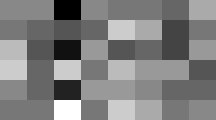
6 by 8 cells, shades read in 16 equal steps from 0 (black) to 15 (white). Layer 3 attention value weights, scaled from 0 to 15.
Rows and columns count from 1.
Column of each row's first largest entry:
8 5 1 1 4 3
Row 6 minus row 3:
-4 2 14 -2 7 4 3 -1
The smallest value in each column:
7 5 0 6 5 6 4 5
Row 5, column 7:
6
